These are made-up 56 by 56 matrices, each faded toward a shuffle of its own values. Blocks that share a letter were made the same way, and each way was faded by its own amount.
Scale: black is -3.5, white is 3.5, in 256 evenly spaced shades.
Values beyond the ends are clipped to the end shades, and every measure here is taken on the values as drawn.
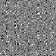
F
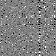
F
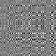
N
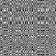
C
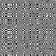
C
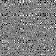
F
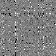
F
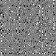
F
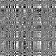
C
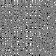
F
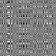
N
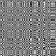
N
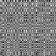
N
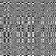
C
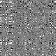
F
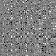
F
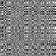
C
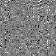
F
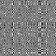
C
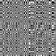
N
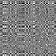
C
